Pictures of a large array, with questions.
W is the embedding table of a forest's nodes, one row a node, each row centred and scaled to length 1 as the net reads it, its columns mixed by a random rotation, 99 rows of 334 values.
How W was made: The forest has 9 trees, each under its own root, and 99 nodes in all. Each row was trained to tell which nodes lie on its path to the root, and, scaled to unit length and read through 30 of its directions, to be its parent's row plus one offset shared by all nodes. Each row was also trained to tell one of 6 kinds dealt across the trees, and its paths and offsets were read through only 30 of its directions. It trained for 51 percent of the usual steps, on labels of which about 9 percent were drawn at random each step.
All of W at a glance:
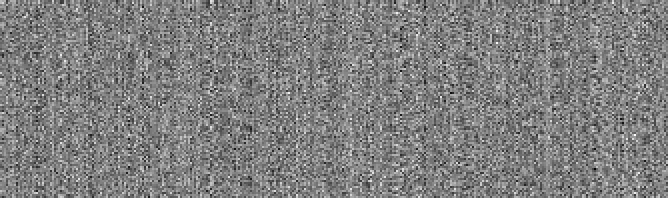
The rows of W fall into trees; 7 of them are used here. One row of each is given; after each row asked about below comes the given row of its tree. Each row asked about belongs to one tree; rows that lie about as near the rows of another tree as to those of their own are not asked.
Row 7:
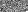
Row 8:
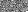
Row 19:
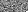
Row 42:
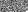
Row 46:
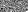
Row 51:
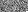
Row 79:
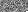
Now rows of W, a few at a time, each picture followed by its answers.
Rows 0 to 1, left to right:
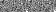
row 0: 42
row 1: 42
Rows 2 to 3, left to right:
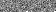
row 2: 46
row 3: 79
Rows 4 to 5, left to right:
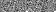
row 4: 42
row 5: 19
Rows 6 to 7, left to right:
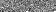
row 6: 46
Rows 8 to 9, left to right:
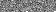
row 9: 79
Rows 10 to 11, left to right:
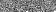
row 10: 19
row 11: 42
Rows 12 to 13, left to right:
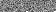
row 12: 79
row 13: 8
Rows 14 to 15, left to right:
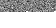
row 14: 19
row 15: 19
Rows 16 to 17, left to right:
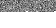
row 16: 8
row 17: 19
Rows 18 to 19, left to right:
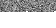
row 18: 51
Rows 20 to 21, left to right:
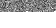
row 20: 8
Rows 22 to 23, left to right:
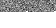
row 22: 46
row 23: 8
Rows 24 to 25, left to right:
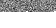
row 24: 19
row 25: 42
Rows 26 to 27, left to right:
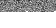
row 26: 8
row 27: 19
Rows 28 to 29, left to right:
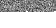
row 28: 51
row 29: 79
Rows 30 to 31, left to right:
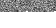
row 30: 42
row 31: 79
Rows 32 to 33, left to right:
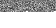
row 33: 8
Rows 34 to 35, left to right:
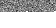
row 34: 79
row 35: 8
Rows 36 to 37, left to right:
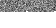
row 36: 7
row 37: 79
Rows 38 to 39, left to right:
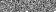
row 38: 46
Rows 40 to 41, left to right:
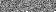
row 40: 8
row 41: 79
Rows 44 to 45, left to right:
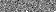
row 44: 7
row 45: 8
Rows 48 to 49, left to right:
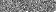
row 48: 46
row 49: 46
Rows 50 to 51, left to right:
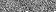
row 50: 8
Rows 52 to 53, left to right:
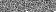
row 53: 8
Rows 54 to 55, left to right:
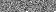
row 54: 7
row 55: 19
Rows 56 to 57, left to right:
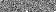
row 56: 42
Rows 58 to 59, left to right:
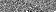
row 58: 7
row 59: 46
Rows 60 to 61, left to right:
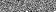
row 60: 7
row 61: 51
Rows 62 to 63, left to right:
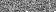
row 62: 51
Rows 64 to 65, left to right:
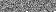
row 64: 79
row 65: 8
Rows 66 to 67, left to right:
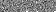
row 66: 42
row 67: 19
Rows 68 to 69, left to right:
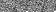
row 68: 19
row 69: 19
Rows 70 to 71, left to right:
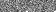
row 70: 42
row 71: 19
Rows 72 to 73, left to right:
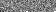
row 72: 46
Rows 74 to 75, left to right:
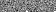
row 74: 42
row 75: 51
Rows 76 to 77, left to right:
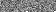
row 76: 8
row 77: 19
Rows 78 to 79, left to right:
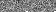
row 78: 8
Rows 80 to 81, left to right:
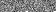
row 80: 46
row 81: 8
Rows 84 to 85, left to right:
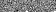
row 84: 42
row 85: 42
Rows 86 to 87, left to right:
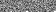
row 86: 46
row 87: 42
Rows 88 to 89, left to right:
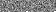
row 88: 19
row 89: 79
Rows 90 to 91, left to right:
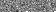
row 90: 42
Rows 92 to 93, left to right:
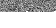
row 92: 19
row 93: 46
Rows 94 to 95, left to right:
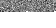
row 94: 46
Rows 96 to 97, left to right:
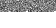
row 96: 42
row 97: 46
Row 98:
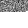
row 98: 46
